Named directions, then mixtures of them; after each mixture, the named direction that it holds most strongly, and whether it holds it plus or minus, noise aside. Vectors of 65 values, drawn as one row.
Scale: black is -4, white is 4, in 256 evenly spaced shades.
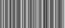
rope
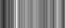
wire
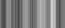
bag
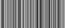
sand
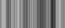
bag, minus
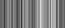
bag, plus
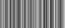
rope, plus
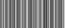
rope, plus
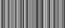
rope, minus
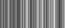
rope, plus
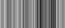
bag, minus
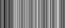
wire, plus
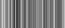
rope, plus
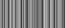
rope, minus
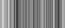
wire, minus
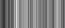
wire, plus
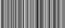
sand, plus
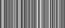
sand, minus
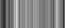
wire, plus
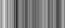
wire, minus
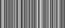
sand, minus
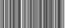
rope, plus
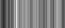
wire, plus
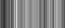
wire, plus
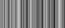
rope, minus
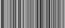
sand, plus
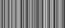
rope, minus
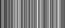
sand, minus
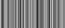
sand, plus
